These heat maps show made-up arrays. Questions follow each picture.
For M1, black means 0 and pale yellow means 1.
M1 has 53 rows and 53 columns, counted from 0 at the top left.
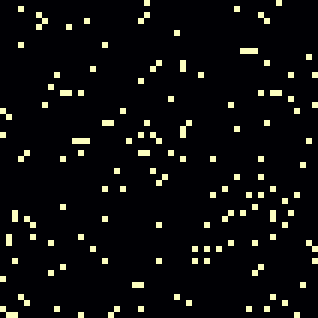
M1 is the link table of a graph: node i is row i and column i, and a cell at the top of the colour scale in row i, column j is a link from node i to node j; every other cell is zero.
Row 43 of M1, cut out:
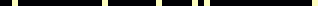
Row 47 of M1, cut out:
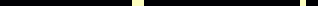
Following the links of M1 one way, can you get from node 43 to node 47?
yes
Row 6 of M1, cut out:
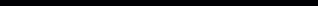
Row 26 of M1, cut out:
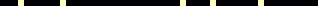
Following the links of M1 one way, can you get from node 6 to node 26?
no
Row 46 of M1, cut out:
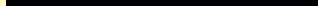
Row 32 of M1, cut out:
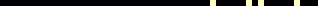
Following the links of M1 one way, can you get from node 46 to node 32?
no
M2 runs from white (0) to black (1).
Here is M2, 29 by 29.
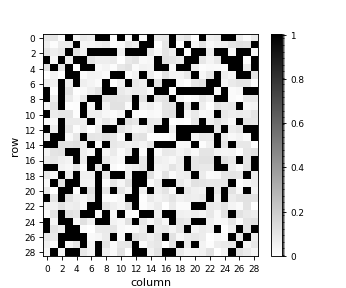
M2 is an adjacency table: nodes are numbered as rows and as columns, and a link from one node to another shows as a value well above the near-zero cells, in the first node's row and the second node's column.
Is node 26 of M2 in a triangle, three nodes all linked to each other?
yes
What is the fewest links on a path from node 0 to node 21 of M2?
1
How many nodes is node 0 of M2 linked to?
10
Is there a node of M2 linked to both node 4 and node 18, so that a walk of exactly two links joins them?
no
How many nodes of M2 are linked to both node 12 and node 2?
7
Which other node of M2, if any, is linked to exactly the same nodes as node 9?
node 27
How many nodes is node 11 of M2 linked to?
7
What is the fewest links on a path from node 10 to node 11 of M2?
1
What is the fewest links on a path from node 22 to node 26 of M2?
3
